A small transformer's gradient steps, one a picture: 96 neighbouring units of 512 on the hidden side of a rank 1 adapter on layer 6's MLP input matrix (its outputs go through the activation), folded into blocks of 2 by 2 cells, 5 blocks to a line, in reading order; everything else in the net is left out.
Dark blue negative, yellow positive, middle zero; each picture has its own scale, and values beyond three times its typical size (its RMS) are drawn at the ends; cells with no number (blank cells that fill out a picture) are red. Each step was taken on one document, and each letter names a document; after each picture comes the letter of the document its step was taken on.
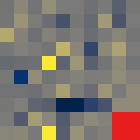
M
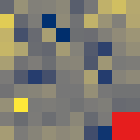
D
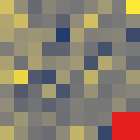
D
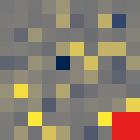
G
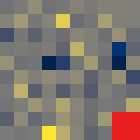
G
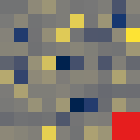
M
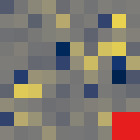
G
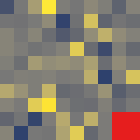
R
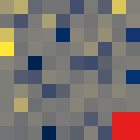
D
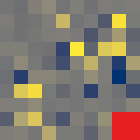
G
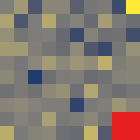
D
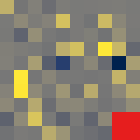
G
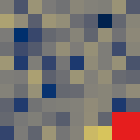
D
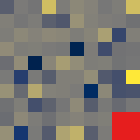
R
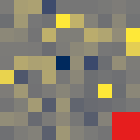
M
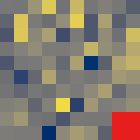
M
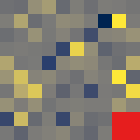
G
